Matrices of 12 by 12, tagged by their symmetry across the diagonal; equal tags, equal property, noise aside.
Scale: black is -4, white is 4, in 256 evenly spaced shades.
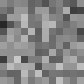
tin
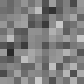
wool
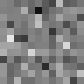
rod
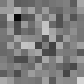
wool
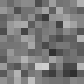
tin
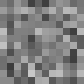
rod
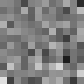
rod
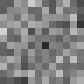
wool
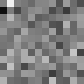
rod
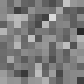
tin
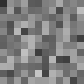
tin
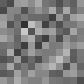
wool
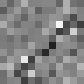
wool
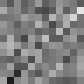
rod
